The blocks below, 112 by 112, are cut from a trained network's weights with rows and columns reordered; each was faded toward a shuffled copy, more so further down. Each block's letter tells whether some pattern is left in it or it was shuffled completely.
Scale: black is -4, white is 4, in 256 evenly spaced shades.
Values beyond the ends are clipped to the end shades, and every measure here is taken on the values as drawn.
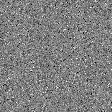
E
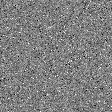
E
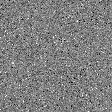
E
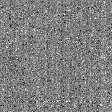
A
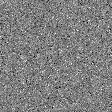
E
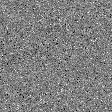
E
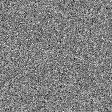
E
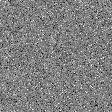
E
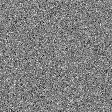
E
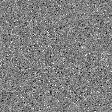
A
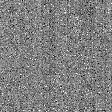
A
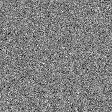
E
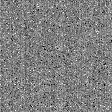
A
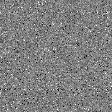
A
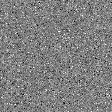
A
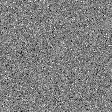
E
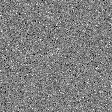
E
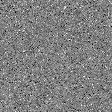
E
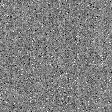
A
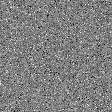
E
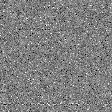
A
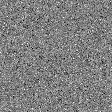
E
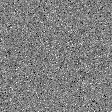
E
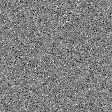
E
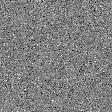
A
